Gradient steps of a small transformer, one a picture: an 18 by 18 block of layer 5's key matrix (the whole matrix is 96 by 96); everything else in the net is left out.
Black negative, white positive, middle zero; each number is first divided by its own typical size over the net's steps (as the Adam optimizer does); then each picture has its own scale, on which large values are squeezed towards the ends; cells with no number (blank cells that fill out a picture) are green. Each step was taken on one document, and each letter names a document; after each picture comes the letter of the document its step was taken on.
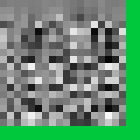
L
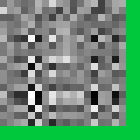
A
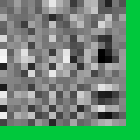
A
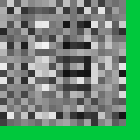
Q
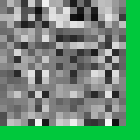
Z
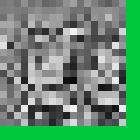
L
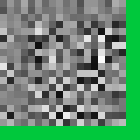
L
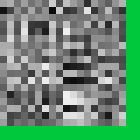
Q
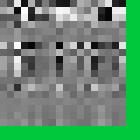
Z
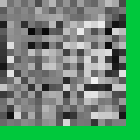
L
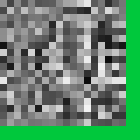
Q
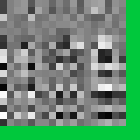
A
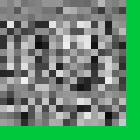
Q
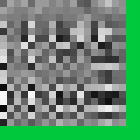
A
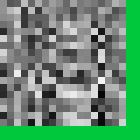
Z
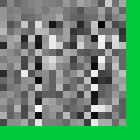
L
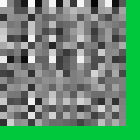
A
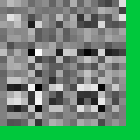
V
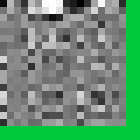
A
